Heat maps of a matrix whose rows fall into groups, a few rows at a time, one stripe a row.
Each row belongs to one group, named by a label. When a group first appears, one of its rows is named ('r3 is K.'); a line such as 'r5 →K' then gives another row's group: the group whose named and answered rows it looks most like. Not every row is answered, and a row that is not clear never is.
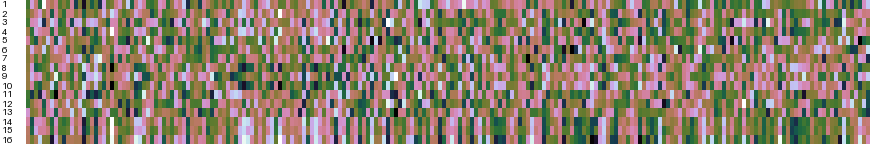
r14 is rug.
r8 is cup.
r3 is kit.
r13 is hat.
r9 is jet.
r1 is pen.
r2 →rug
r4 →rug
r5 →hat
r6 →pen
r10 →cup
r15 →rug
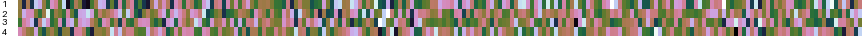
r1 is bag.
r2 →jet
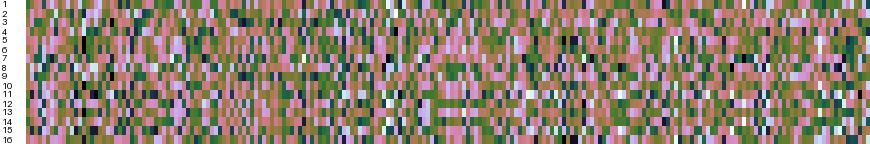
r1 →kit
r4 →hat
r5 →pen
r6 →pen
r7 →bag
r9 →cup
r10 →pen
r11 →bag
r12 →kit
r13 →pen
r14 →kit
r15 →bag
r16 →pen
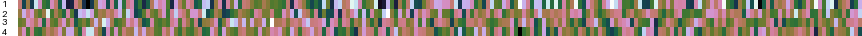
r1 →bag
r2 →jet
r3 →rug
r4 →kit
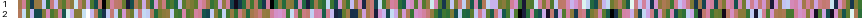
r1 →cup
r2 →kit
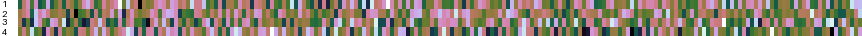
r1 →jet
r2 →pen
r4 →rug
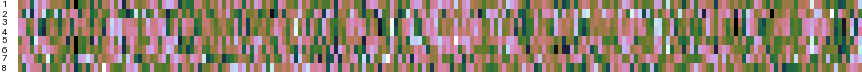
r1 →pen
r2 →cup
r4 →bag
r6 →pen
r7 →jet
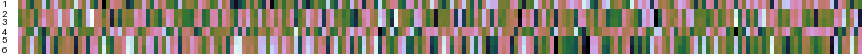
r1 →cup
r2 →kit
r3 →kit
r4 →bag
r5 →rug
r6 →rug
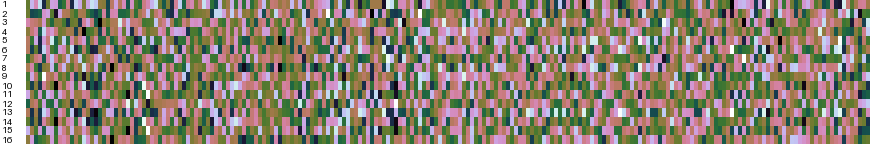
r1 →kit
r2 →hat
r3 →bag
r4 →pen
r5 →cup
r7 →kit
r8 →cup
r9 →pen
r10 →hat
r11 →hat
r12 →jet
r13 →bag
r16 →cup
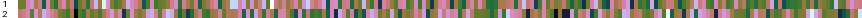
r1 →rug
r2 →pen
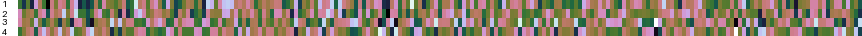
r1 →hat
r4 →kit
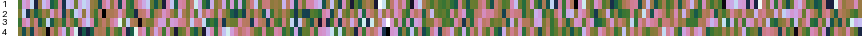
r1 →kit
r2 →cup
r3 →jet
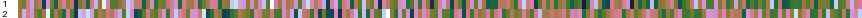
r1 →rug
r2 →jet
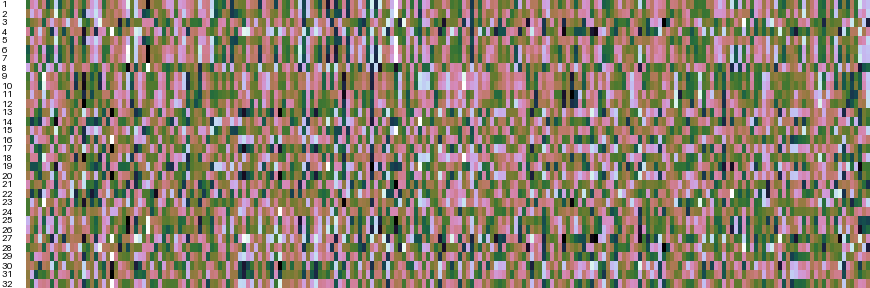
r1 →jet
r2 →jet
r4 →rug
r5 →jet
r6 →jet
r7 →jet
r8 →hat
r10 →pen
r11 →pen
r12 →pen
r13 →cup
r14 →hat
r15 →jet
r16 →rug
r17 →cup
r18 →pen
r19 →hat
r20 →cup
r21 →hat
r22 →bag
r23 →pen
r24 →rug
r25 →hat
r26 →hat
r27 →rug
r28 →kit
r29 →rug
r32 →rug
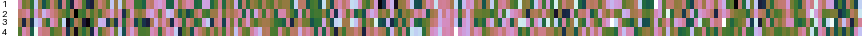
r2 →pen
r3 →bag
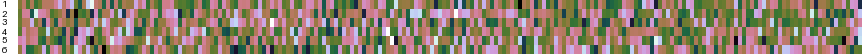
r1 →kit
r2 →pen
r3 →rug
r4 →jet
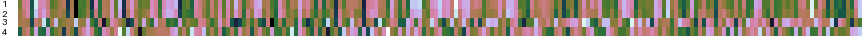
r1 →pen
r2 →pen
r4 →jet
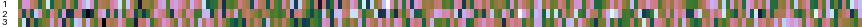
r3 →cup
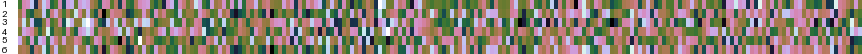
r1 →kit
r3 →kit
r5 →hat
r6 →cup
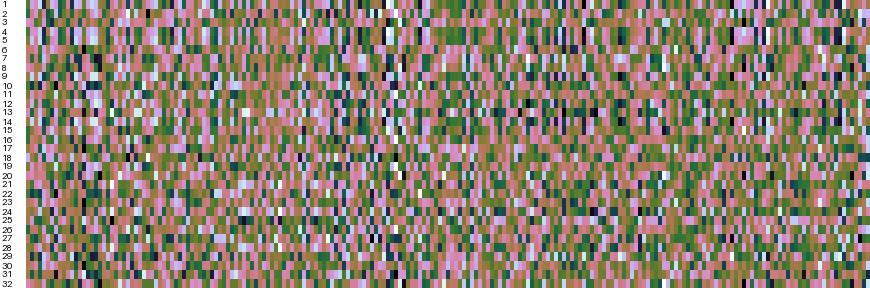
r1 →kit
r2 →jet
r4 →kit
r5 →kit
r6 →pen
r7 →bag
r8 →bag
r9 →kit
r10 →hat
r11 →jet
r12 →kit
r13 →rug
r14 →kit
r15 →kit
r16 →jet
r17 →pen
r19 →jet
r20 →bag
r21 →rug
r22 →hat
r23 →pen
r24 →rug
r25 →cup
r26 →jet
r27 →hat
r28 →rug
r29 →bag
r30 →pen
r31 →hat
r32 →bag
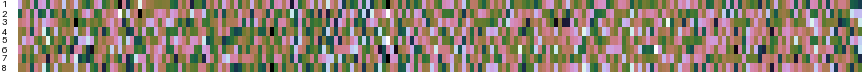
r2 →jet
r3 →pen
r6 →bag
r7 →hat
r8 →cup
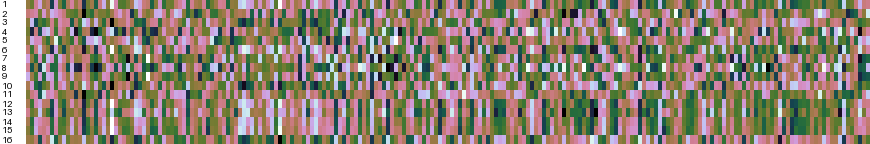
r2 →pen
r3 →cup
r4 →bag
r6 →rug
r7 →hat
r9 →hat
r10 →cup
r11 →pen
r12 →rug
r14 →rug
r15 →rug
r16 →cup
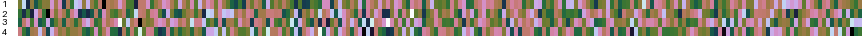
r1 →cup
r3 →jet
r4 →hat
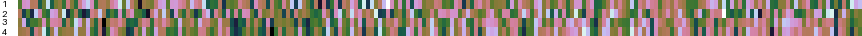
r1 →jet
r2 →bag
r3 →cup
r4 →cup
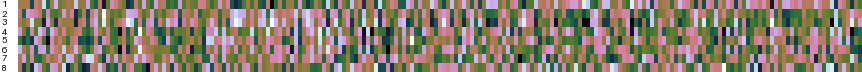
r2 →rug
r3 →rug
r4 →hat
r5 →hat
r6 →hat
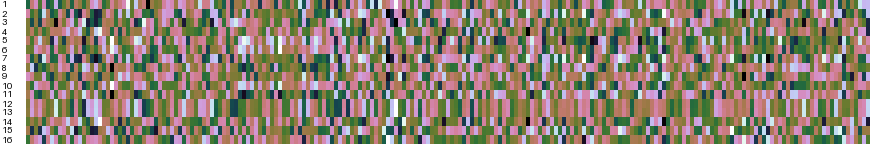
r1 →jet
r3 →hat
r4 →kit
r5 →rug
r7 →bag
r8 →cup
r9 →bag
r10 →rug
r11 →cup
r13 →jet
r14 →kit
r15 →bag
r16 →kit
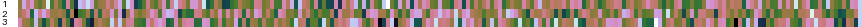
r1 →jet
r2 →pen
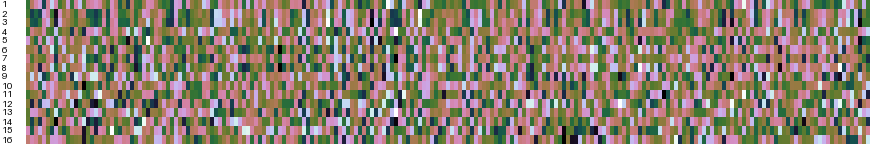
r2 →hat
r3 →hat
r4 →jet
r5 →hat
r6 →cup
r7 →hat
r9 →kit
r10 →pen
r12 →bag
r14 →hat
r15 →rug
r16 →pen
